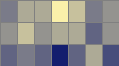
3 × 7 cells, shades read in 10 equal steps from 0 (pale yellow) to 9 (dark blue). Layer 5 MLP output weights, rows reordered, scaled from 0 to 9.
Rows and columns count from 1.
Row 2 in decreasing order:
6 4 4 4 3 3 2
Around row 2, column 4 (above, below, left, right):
0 9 4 3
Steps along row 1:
down same down up up down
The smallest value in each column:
4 2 3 0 2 3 4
